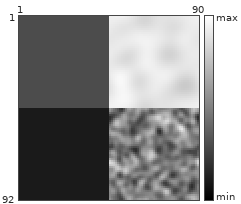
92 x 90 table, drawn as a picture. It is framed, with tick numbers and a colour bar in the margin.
The table splits into 2 rows of 2 panels. Panel 1,1: low, flat. Panel 1,2: very high, smooth, faint in contrast. Panel 2,1: very low, flat. Panel 2,2: middling, blotchy, strong in contrast.
